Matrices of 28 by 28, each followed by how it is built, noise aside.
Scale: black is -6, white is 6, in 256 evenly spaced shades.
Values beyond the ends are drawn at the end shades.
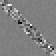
banded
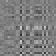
low rank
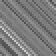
Toeplitz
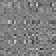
low rank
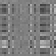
low rank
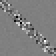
banded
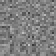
low rank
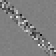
banded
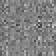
low rank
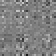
low rank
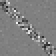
banded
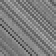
Toeplitz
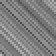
Toeplitz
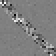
banded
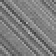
Toeplitz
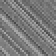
Toeplitz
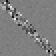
banded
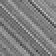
Toeplitz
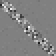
banded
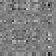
low rank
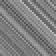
Toeplitz
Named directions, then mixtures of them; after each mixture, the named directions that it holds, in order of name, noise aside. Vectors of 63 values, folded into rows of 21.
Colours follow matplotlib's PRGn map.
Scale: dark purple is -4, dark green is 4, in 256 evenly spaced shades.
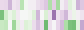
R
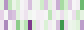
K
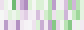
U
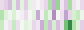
R, U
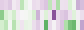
R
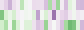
R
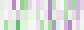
U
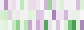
K, R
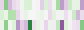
K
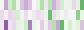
K, U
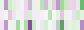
K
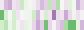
R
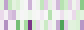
K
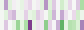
K, R
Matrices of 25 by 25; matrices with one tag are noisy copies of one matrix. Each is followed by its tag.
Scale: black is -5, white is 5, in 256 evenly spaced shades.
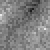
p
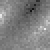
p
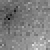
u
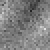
p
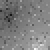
u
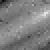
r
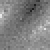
p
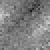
p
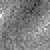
p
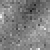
p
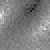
p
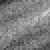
r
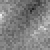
p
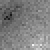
u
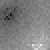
u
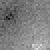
u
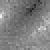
p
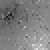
u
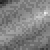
r
